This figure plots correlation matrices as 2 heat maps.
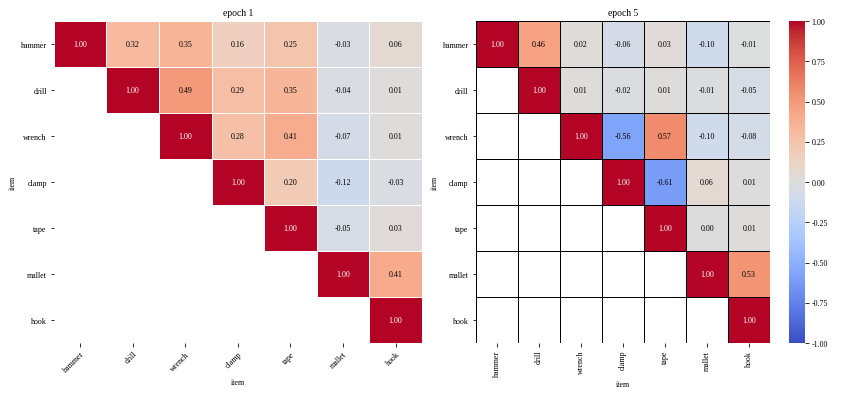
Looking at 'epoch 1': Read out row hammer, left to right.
1.00 0.32 0.35 0.16 0.25 -0.03 0.06
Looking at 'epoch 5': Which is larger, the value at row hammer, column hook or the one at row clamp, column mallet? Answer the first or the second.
the second
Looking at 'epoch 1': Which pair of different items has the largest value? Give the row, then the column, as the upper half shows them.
drill, wrench
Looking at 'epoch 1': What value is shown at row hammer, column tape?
0.25
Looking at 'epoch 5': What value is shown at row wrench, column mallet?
-0.10
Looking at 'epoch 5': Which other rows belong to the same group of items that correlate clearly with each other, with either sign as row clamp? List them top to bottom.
wrench, tape
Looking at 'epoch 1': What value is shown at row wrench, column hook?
0.01
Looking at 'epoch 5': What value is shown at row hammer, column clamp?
-0.06
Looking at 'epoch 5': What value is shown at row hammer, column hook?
-0.01
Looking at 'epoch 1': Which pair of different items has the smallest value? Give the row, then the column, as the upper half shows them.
clamp, mallet
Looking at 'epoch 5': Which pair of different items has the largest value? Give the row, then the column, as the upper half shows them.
wrench, tape
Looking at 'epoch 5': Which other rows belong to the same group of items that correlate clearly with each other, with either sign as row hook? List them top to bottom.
mallet
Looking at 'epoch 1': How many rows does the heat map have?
7
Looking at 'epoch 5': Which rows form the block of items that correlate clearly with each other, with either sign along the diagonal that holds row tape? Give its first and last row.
wrench to tape
